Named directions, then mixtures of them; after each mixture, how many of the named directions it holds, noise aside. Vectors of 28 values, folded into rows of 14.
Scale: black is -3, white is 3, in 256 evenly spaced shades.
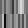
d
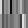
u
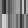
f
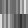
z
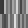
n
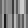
one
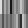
one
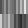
one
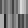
two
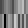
two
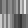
one
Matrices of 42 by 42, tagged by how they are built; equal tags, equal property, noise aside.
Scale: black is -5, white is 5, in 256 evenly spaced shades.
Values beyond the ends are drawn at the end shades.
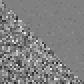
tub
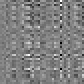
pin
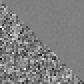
tub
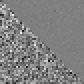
tub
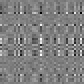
pin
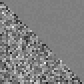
tub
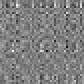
pin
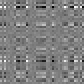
pin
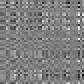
pin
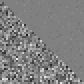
tub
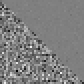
tub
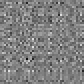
pin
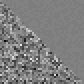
tub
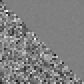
tub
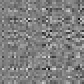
pin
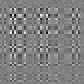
pin
